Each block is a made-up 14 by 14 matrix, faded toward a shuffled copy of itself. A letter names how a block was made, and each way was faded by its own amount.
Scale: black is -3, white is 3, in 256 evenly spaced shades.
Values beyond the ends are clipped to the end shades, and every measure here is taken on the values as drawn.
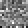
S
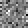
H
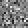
S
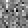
H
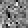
H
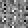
H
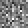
H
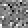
S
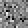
S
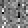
H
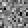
H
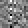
H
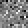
S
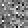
H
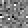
S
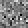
S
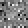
S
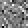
H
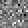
S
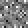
S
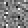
H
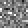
S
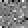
S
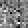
H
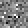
S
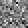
H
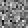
H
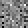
H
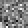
H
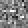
S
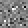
S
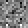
H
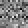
S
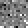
S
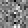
H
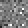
S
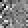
H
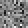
H
